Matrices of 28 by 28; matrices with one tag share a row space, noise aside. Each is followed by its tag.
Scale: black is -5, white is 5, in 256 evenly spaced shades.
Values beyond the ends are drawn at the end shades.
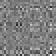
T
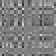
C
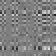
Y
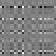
C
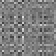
C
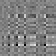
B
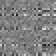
Y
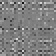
C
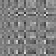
B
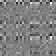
T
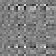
B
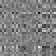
Y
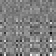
T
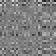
Y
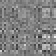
Y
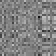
Y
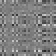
Y
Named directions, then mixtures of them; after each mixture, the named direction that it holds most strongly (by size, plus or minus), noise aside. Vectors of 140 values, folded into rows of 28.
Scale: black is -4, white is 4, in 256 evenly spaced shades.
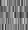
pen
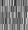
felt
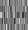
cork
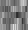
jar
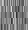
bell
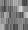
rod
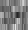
jar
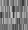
cork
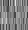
felt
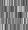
felt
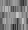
jar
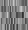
rod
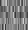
pen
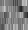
rod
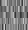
pen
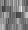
rod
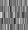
cork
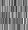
felt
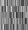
bell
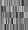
bell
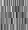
bell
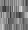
rod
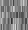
jar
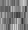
jar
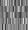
pen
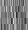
bell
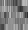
rod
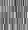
felt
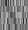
felt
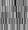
felt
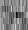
jar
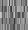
cork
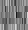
felt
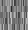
felt
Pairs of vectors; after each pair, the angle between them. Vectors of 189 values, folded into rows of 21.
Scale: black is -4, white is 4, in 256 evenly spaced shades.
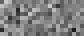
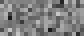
partly aligned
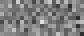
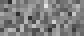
orthogonal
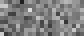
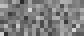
nearly parallel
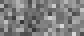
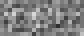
partly opposed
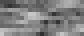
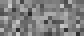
orthogonal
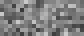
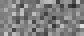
partly opposed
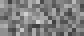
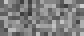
partly opposed
